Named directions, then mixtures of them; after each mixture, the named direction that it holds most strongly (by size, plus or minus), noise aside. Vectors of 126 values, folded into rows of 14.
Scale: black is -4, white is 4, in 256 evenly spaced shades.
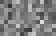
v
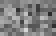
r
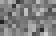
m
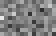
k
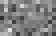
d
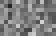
v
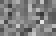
v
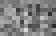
r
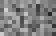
r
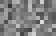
v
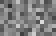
v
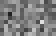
v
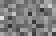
k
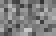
v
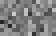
m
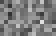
v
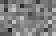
d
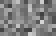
v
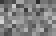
m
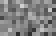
d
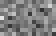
k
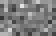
d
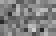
m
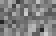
m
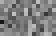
m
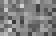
d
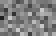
k
